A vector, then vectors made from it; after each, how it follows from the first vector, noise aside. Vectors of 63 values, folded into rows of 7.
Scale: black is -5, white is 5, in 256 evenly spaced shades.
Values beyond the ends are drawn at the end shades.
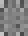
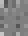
partly zeroed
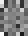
scaled up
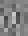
wrapped around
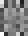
scaled up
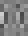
wrapped around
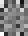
scaled up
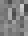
wrapped around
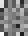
scaled up
